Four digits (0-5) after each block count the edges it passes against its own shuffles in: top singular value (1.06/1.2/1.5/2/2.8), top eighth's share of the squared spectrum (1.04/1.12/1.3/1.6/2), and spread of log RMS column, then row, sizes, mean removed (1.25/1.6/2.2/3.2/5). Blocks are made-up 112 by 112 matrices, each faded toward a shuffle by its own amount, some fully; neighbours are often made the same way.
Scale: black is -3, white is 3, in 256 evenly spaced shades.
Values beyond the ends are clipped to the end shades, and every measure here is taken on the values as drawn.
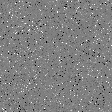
0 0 0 0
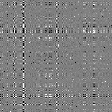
5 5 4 3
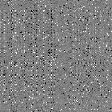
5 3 2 2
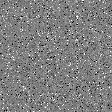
1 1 1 0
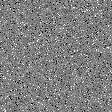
0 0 0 0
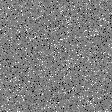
0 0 0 0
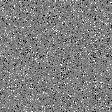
3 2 1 0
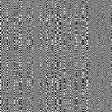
5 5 5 3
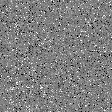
2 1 1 0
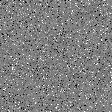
0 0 0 0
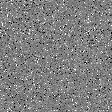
1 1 0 0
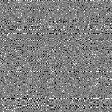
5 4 2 3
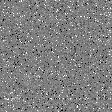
2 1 0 0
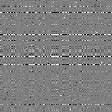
5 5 2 4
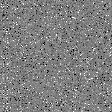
3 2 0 0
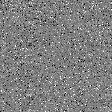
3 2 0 0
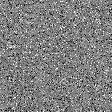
3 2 0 0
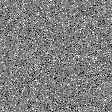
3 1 0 0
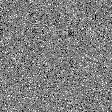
2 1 0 0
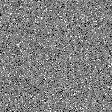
3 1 0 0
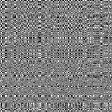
5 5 4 4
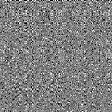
5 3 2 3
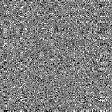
4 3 2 2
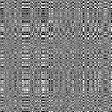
5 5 4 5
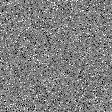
2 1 0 0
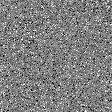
0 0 0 0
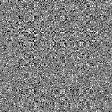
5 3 2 2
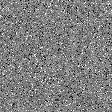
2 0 0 0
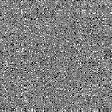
4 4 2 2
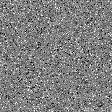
2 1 0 0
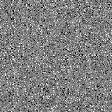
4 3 2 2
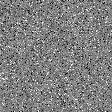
0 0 0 0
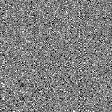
4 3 2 2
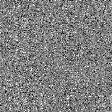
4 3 1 1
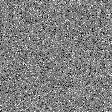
2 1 0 0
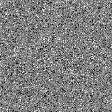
3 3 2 1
